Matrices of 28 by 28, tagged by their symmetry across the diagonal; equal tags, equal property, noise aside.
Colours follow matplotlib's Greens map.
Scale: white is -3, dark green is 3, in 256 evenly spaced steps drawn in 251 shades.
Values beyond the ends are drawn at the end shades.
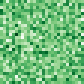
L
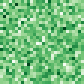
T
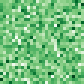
L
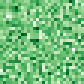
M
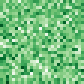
L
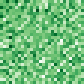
T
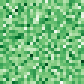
M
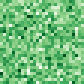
L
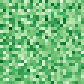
M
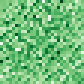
T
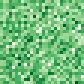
M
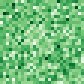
T
